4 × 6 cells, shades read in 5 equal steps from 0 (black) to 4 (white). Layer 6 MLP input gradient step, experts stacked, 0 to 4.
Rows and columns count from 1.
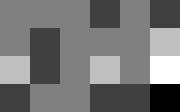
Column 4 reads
1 2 3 1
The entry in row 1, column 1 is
2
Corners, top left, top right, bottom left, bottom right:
2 1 1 0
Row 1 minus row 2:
0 1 0 -1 0 -2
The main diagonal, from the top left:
2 1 2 1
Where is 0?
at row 4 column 6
